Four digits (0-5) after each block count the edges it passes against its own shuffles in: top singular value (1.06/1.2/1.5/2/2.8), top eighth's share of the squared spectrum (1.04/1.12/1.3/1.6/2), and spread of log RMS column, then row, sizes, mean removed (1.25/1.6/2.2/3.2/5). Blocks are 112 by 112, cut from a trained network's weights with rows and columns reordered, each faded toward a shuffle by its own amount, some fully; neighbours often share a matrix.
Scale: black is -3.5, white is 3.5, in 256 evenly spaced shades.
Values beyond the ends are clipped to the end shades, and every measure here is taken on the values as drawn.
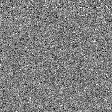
2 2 1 1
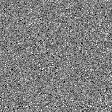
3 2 1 1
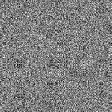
4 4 2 1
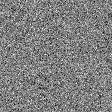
1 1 0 0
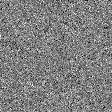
1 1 0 0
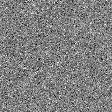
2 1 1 0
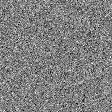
2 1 0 0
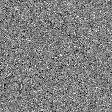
0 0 0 0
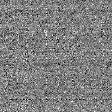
2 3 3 1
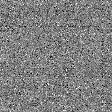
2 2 1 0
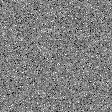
0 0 0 0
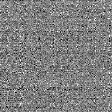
3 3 3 2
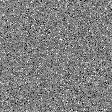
0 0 0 0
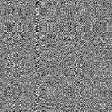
4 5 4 3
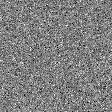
0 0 0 0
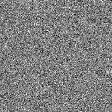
3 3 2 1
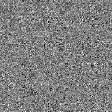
3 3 2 2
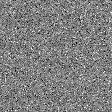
0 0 0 0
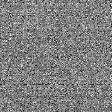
2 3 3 1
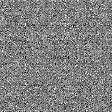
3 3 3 1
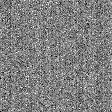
2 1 0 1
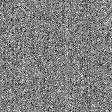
2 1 0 0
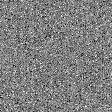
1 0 0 0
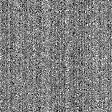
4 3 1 2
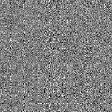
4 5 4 2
